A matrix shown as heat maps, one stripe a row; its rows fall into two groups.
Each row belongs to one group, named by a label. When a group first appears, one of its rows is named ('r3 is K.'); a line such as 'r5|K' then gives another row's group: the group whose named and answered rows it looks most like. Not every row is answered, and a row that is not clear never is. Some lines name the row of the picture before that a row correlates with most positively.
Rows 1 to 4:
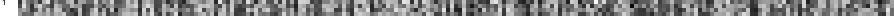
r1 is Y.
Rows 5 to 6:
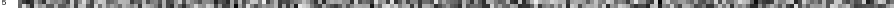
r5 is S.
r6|Y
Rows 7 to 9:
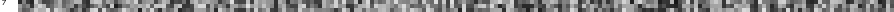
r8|Y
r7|Y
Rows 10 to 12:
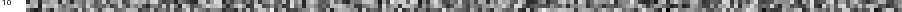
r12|S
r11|Y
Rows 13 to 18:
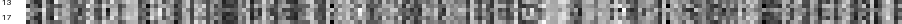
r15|S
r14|S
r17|S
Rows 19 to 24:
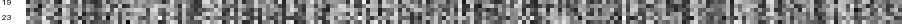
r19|Y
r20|Y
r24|Y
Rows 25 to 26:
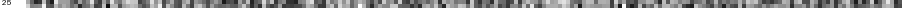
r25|S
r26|S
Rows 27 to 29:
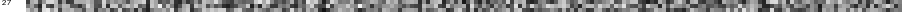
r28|S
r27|Y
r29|Y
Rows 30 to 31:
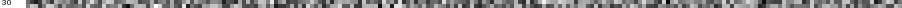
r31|Y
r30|S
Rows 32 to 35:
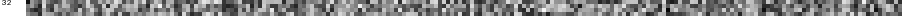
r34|S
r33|S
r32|Y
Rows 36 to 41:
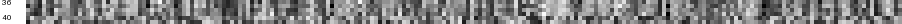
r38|S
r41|Y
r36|S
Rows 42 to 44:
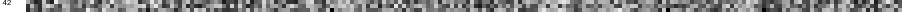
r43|Y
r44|S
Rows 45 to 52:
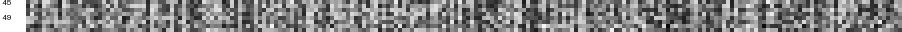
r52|Y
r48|Y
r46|Y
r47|Y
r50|Y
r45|Y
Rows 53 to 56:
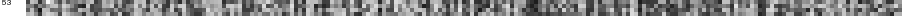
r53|Y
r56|Y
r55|Y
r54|Y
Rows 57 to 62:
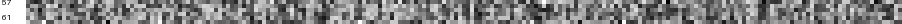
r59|Y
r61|Y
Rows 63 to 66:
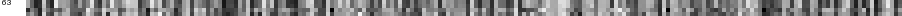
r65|S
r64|S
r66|S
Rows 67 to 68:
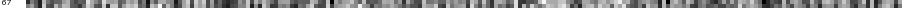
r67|S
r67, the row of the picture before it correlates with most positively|65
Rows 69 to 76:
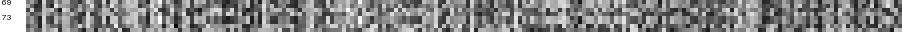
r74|S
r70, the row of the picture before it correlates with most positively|68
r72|Y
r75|Y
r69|S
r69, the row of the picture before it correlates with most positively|68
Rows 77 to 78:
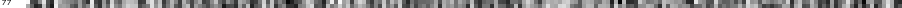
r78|S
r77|S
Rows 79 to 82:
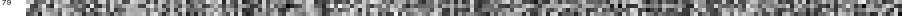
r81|Y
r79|Y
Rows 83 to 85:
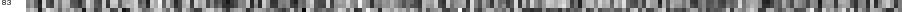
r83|S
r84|S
